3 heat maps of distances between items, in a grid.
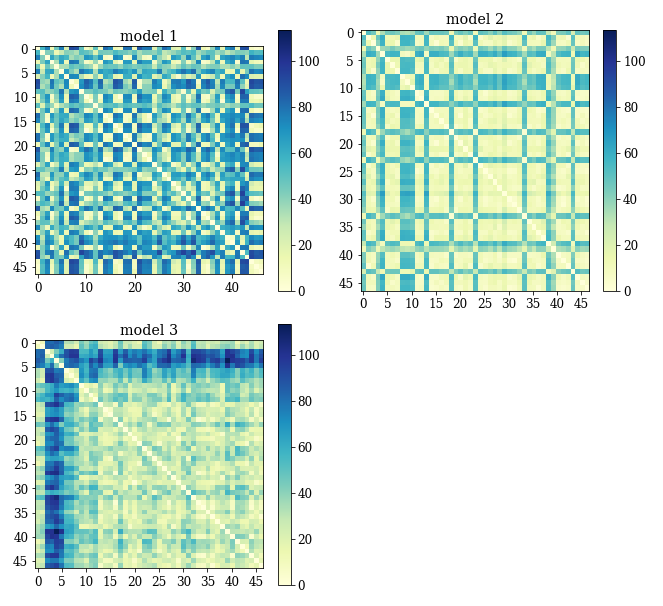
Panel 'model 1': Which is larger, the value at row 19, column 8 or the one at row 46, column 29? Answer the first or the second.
the first
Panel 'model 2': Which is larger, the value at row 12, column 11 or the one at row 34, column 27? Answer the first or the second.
the second
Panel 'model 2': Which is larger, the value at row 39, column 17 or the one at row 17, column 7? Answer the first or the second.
the first
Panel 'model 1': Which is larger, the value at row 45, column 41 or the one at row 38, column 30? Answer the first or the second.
the second
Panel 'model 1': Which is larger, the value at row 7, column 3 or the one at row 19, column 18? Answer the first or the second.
the first
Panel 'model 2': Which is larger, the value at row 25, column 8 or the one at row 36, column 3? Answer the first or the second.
the first
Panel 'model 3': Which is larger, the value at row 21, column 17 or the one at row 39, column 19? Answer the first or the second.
the first
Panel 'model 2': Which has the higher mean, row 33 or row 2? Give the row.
33
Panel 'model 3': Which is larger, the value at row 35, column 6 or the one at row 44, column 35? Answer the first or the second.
the first
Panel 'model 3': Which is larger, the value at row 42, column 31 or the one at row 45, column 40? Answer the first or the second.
the first
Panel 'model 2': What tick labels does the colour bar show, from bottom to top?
0, 20, 40, 60, 80, 100
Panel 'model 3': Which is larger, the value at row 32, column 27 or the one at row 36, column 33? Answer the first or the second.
the first
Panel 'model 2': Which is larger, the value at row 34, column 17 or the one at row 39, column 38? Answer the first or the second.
the second
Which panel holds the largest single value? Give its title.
model 3
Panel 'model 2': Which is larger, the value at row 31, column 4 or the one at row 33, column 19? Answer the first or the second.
the first
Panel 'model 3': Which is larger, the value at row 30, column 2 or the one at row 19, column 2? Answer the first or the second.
the first
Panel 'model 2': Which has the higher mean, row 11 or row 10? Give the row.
10
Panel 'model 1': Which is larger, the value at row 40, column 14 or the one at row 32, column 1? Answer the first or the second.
the first
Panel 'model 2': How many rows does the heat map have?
47
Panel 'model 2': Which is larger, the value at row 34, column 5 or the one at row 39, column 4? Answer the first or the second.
the second
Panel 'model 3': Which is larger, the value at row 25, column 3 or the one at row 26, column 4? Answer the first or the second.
the second
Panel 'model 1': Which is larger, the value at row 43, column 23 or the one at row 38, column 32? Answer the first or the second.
the second
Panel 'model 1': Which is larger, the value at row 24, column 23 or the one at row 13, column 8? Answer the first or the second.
the second
